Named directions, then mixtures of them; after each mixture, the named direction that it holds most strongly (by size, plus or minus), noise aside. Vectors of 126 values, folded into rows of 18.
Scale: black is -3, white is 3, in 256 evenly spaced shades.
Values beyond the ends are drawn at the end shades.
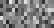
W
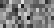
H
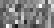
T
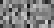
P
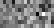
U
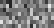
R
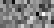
U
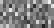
P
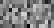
P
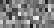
R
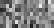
T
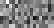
R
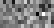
U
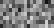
P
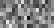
H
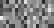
W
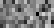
U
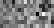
U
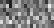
R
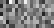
W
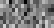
W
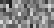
R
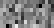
T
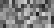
U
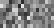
H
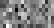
H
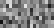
R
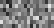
R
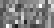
T
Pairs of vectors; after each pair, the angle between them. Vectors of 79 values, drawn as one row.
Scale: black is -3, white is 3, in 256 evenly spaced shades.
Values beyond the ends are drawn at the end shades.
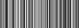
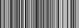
partly opposed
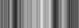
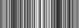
partly aligned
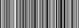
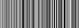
partly aligned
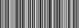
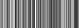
partly aligned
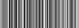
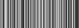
partly opposed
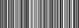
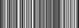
orthogonal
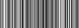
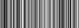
nearly opposite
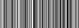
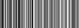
nearly opposite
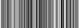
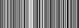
orthogonal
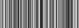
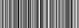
nearly parallel
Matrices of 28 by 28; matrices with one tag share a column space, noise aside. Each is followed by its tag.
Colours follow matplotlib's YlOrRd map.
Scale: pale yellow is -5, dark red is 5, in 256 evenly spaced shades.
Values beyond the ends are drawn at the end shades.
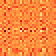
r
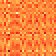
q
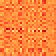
r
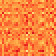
q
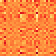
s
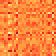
q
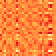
q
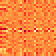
r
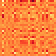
s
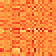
r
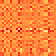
r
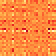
r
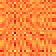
q
